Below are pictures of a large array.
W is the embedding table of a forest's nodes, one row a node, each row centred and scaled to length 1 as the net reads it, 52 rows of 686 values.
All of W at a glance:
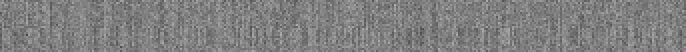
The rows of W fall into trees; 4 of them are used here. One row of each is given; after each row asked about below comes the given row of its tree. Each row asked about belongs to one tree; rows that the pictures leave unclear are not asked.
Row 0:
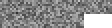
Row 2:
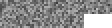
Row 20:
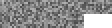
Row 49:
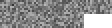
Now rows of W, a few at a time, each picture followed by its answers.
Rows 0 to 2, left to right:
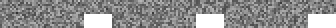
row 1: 0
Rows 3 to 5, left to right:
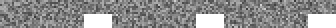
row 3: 20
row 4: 20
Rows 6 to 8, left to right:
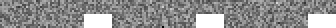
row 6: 20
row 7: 0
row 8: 0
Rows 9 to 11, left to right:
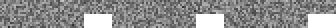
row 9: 20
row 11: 20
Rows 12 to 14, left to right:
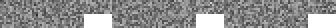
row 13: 2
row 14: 2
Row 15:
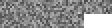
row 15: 0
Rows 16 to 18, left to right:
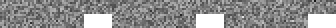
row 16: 20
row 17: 2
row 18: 0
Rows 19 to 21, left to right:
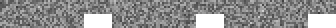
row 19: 2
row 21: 0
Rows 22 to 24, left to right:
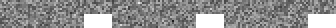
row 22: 0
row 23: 2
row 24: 49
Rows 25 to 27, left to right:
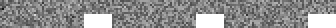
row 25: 2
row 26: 0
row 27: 0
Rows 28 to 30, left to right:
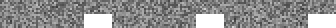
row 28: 49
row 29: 49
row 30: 49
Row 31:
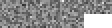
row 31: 20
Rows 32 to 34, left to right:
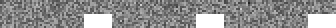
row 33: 49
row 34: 49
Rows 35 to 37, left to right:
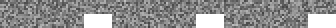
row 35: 49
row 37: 2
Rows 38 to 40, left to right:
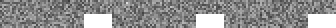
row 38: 49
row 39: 20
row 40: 49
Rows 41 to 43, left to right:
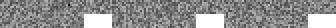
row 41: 49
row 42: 49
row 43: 49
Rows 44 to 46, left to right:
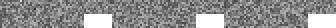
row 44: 0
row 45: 49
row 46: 2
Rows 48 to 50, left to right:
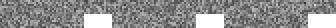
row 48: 0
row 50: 2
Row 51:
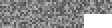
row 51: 49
